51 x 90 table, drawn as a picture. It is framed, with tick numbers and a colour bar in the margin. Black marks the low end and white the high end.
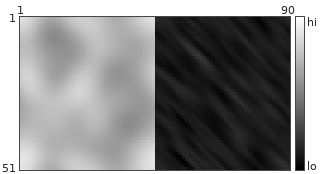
It is made of 1 by 2 panels. Panel 1,1: high, smooth. Panel 1,2: very low, slanting down to the right, faint in contrast.
